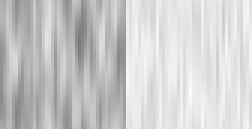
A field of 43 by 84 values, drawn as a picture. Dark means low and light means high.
The table splits into one row of 2 panels. Panel 1,1: high, streaked downward. Panel 1,2: very high, streaked downward, faint in contrast.
